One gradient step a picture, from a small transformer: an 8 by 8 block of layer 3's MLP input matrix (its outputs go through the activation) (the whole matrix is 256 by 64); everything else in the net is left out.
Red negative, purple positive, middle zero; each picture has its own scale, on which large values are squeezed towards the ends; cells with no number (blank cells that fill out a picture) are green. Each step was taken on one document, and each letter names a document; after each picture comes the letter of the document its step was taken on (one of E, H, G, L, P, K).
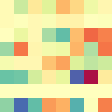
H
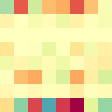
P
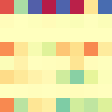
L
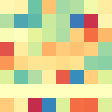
H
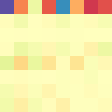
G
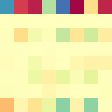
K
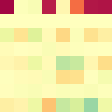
K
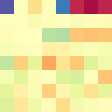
G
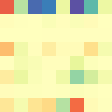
L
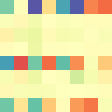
P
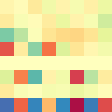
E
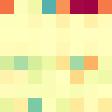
P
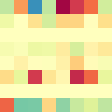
L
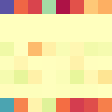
L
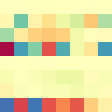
E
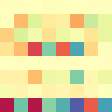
E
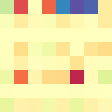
L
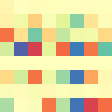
E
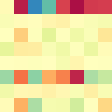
P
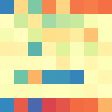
P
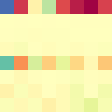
G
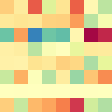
H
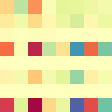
E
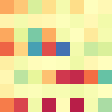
E
